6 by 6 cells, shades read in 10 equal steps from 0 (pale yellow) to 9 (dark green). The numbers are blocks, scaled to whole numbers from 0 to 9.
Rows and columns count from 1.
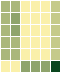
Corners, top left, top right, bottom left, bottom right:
3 2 0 9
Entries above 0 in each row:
3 3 3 3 3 4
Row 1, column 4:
0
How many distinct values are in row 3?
4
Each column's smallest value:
0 0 0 0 0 2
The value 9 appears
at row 6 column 6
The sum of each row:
8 9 9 8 8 21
